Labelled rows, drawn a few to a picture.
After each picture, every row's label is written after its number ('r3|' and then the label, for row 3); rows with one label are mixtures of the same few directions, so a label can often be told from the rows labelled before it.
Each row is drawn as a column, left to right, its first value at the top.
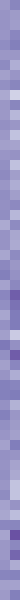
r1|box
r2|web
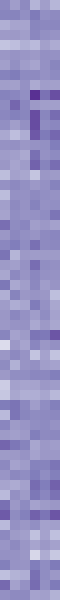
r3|box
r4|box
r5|box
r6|web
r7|web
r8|web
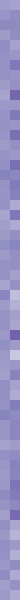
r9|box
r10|web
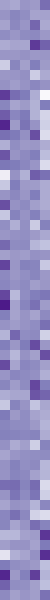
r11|web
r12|web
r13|web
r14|box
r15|web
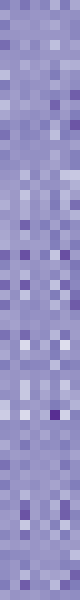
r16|box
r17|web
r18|box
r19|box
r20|box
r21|box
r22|box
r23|web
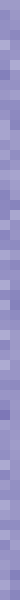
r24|box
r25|web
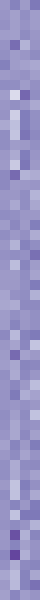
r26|web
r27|web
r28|web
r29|box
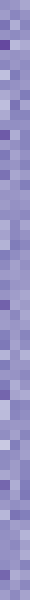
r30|box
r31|box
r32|web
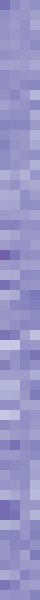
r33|box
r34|box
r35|web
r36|web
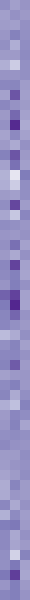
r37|web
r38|web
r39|web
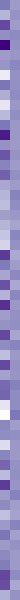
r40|box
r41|box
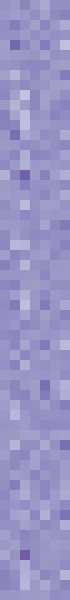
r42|web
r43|box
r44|web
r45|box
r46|box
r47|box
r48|box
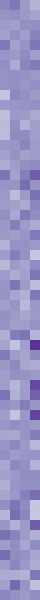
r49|web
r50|box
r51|web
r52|box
